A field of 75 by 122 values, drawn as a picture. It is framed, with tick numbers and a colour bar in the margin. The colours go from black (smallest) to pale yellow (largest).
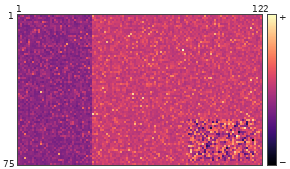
Roughest part: bottom right. Stripes: none. Seam: vertical, 30% of the way across, the right part higher. Odd patch: rougher, in the bottom right.
